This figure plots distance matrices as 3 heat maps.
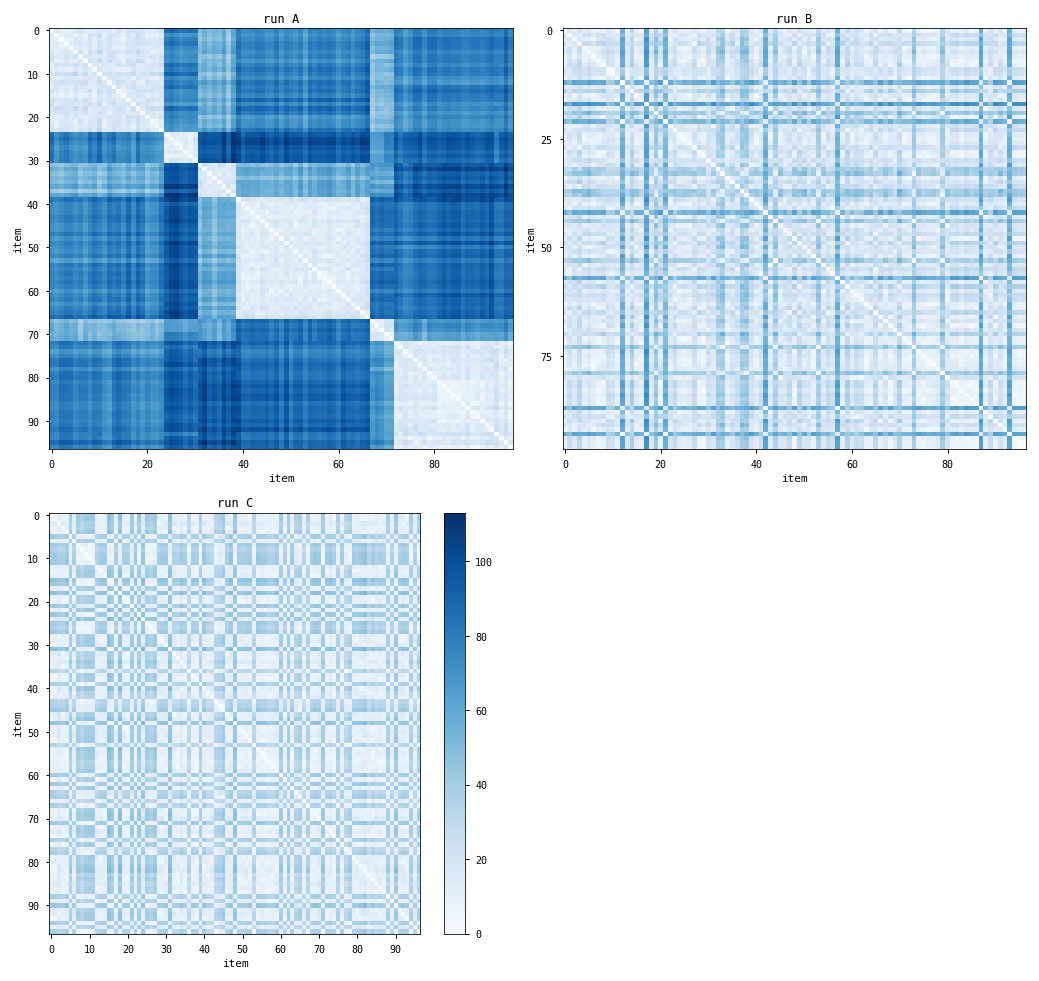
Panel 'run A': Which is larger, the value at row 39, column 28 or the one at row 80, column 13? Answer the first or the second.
the first
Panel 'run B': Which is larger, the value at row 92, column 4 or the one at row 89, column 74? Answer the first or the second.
the second
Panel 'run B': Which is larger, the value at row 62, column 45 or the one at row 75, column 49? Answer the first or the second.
the second
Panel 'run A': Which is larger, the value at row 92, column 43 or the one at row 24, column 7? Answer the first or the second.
the first
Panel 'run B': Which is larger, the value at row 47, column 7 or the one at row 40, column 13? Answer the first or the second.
the first
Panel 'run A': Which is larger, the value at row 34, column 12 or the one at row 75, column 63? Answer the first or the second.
the second
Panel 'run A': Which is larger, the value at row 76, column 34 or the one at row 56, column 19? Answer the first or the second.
the first
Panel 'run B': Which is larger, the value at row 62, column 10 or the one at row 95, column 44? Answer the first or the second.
the second
